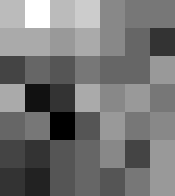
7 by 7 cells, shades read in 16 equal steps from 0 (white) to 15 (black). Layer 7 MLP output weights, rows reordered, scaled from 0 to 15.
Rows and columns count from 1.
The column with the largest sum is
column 3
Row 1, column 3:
4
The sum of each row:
34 49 62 57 63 66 68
